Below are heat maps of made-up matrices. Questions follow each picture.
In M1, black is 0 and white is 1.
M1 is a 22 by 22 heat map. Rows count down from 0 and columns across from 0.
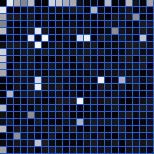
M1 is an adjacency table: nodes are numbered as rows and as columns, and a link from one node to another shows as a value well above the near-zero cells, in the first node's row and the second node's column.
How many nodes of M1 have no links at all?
0
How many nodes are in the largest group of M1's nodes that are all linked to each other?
2
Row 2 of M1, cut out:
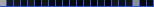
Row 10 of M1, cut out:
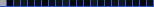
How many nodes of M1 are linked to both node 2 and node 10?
1
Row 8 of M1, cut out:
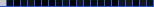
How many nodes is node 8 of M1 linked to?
1
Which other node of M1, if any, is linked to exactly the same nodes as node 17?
node 14
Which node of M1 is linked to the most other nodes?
node 0
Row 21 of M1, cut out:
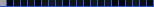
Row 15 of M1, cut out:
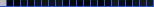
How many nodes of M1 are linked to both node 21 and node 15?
1
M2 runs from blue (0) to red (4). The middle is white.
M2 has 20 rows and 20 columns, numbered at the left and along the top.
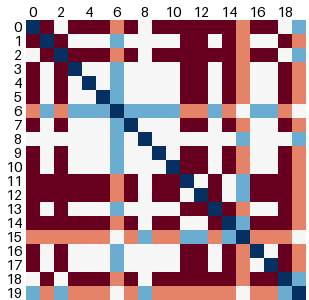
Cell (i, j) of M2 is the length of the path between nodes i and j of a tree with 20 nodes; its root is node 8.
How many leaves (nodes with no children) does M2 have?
16
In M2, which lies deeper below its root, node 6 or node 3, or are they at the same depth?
node 3
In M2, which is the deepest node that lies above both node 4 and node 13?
6
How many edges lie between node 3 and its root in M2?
2
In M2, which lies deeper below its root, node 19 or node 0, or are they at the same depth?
node 0
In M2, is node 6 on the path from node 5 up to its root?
yes
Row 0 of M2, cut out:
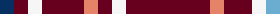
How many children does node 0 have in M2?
0
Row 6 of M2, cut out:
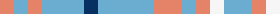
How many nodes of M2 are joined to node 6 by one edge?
11
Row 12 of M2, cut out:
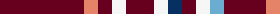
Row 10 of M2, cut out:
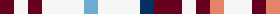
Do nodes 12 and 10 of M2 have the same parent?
no
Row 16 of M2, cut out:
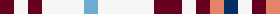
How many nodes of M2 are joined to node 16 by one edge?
1
